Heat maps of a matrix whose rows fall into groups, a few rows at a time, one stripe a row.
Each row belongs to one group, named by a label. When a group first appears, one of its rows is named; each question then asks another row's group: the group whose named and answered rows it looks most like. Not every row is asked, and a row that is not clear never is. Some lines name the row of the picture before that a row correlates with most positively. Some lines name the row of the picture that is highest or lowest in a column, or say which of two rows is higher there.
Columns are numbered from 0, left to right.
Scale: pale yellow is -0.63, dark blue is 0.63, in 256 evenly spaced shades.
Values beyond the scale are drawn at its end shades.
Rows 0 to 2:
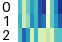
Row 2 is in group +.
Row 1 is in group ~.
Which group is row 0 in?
~
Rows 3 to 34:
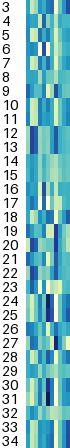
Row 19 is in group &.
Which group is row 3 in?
~
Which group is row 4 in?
+
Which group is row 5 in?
~
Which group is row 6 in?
+
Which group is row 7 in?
~
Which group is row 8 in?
+
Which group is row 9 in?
&
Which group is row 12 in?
&
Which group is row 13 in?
&
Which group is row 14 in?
+
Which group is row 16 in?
+
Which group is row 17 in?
+
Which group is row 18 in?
~
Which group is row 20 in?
&
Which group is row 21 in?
&
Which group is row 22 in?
&
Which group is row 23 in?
+
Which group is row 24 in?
~
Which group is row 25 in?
~
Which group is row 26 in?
&
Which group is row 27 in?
&
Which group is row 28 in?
~
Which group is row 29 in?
+
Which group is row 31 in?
~
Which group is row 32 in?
+
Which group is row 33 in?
~
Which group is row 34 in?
~
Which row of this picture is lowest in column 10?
27
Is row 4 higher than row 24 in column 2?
Yes
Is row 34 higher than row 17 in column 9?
Yes
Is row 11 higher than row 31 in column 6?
No
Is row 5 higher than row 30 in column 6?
No
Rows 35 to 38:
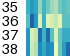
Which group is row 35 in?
+
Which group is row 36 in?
+
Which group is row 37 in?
~
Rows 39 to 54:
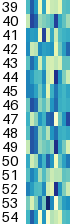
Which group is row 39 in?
+
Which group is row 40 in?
&
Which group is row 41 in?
+
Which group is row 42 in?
~
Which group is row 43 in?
+
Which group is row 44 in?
&
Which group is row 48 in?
&
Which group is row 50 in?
~
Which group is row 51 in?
+
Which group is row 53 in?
~
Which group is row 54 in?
+
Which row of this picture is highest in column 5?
53
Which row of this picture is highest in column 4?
41
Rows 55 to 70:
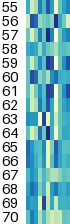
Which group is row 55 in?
~
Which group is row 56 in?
&
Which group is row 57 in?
~
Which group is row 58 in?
+
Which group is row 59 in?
~
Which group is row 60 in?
&
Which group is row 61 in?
~
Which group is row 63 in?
+
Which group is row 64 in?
~
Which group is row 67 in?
+
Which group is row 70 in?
+
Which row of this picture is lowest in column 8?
70
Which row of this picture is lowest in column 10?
56
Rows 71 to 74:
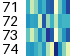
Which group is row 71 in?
~
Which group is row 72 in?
+
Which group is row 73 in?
~
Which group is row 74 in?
&
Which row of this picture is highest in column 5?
73
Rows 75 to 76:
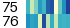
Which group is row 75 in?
~
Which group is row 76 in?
+
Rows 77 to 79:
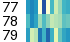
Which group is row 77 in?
+
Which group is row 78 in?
+
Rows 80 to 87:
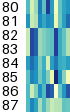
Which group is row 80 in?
~
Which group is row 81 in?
~
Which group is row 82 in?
&
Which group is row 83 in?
&
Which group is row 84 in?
&
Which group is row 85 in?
&
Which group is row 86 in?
~
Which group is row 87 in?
+
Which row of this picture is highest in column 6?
86
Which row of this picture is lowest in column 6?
85
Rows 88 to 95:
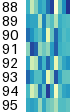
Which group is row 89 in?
+
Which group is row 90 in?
&
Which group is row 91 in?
&
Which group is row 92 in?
~
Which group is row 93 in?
&
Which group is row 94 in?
~
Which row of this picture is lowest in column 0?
91
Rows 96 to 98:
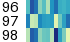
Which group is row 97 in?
~
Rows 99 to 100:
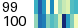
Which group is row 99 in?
+
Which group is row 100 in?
&
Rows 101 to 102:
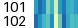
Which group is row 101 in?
&
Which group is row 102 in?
&
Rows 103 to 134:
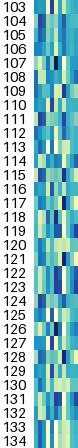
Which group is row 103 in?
+
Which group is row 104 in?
&
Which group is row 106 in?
&
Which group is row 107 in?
~
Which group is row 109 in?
&
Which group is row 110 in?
+
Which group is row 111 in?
&
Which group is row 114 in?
~
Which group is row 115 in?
&
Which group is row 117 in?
&
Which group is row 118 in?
~
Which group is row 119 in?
~
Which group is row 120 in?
+
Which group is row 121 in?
&
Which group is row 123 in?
~
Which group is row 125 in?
+
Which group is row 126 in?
~
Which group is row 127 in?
+
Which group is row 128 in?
&
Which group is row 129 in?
+
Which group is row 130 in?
+
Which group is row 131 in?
~
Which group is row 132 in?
~
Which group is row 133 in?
+
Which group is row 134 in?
+
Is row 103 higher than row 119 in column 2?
Yes
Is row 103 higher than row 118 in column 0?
Yes
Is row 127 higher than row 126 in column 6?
No
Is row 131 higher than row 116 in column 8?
No
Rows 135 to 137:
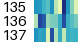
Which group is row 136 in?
&
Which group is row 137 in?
+
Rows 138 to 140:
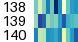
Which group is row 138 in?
~
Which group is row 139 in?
&
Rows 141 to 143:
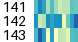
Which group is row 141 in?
+
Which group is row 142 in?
~
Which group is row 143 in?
+
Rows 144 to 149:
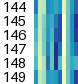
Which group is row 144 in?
~
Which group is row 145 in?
~
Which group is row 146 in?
~
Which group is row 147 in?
~
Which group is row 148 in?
~
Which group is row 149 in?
~
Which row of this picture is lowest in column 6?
148
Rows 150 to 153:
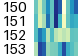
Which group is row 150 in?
~
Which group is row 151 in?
~
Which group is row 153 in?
&
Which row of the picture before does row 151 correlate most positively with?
148
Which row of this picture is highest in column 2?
153
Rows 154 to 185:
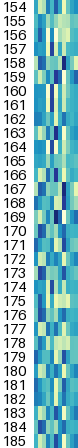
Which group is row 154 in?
~
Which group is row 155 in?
+
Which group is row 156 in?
+
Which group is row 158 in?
&
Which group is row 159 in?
~
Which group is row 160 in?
+
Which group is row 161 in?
+
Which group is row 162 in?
&
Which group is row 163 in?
~
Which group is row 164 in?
+
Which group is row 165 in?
+
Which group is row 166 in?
~
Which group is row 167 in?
&
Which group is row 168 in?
&
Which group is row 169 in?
~
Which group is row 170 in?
&
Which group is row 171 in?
&
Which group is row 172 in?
~
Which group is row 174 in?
+
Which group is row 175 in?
+
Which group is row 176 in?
&
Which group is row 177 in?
~
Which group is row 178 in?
+
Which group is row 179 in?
&
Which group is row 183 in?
~
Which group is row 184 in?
&
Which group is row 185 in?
~
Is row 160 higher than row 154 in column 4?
Yes
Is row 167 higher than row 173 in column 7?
Yes
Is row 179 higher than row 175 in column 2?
No
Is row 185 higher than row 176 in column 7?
No
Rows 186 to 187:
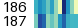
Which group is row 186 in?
&
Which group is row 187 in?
&
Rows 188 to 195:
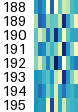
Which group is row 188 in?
+
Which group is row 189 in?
&
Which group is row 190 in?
~
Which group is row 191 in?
&
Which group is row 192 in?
~
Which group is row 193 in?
&
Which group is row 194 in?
&
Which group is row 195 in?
+
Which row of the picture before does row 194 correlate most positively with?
187
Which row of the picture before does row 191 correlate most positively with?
186
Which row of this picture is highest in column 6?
192
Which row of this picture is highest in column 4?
195
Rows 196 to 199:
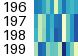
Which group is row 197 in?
~
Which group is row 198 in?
~
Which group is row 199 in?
&
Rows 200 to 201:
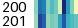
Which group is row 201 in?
&
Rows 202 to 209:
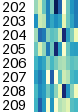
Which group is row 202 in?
~
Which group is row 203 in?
~
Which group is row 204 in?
&
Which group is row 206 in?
+
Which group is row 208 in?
&
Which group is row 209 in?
+
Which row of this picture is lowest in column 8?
209
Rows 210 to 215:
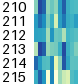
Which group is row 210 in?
&
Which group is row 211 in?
&
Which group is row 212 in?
+
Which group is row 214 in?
&
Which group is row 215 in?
+
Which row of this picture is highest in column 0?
214
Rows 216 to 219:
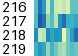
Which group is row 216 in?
+
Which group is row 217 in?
&
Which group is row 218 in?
~
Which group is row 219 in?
+
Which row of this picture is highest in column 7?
217
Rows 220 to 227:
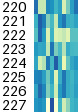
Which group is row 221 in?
&
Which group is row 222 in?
+
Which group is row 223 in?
+
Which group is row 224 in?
~
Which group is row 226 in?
&
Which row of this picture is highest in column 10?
220
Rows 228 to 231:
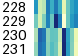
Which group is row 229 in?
~
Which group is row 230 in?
&
